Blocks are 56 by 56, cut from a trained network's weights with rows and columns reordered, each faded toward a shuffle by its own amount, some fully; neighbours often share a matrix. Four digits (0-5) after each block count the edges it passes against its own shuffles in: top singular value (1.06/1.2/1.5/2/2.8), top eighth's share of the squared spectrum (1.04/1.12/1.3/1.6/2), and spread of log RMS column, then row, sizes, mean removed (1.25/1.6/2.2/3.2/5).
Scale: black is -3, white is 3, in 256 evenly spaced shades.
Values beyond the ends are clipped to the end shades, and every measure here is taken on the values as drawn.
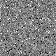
0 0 0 0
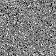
2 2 0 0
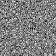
3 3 1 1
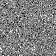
0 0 0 0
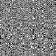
3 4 2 2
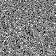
1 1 0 0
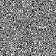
3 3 2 2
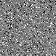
1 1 0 0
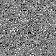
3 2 0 2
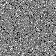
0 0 0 0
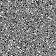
1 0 0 0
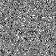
2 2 0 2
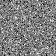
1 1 0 0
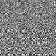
4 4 2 3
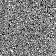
0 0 0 0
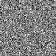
3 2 0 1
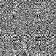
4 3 1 2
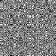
4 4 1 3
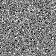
0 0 0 0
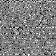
3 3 0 2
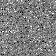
2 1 0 1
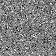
0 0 0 0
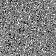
0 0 0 0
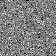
0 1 0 0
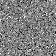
1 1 0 1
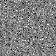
1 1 1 0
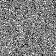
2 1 0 0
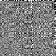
4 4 2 2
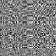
4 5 2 3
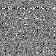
2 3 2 2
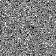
2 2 1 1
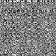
4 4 1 3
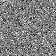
1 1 0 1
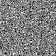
2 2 0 0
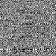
4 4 1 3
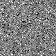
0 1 0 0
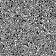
2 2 0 1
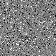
1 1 0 0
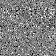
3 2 0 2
